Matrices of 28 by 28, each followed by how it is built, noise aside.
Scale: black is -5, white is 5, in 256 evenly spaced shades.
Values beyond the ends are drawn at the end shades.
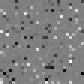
sparse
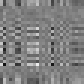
low rank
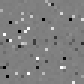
sparse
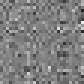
low rank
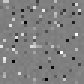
sparse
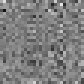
low rank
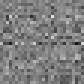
low rank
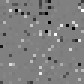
sparse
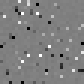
sparse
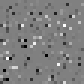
sparse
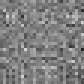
low rank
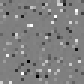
sparse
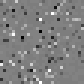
sparse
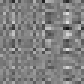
low rank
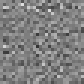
low rank
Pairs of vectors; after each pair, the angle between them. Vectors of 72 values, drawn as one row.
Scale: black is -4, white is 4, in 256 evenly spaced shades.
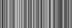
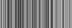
nearly opposite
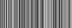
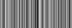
partly aligned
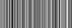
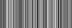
partly opposed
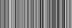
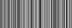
partly aligned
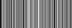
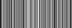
nearly parallel
